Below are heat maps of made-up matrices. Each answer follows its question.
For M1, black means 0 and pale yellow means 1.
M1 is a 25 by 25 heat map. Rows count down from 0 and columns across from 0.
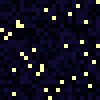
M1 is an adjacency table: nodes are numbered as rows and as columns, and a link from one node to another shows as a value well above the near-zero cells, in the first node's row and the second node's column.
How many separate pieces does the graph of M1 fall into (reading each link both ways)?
1
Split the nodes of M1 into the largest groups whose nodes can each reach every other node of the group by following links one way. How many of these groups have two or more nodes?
4
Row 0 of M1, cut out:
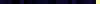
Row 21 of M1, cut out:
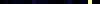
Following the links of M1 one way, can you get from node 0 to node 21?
no
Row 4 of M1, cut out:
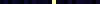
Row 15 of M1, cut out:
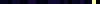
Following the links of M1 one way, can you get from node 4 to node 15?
yes
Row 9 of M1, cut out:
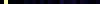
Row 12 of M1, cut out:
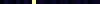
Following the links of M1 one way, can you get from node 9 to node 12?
yes
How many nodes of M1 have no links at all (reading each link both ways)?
0
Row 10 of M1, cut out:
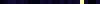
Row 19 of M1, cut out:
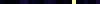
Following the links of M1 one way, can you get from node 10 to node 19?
no
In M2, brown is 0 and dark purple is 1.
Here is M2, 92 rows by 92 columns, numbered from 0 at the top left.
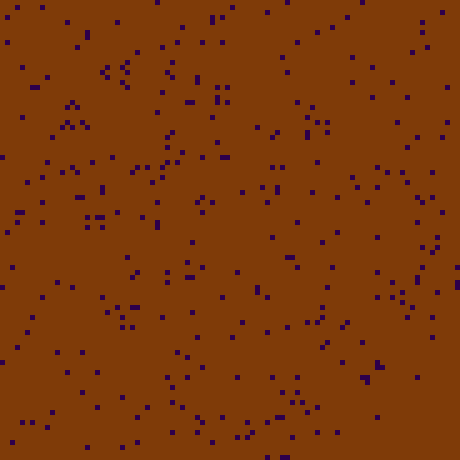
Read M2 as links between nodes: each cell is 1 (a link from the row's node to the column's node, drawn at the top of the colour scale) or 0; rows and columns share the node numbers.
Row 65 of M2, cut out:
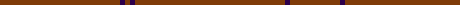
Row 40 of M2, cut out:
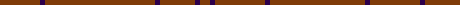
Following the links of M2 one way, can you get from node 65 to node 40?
yes
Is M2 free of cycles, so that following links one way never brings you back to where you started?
no
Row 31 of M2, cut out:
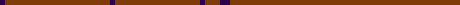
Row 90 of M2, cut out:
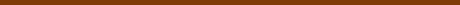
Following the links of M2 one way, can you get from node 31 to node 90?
no
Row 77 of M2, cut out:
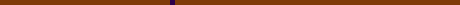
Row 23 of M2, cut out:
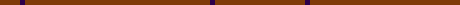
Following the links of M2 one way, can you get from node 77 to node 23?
yes
